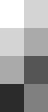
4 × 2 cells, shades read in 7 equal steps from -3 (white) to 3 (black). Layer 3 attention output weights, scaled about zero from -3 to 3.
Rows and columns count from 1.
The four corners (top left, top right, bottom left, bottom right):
-3 -2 2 0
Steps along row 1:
up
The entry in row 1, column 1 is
-3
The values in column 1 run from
-3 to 2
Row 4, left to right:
2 0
